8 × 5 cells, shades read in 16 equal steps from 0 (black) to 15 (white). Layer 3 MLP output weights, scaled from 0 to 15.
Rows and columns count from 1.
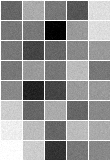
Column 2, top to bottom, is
10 7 4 9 2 6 11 12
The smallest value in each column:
6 2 0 5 7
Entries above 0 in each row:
5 4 5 5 5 5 5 5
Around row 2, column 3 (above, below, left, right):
7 6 7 9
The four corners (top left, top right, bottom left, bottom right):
6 13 15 8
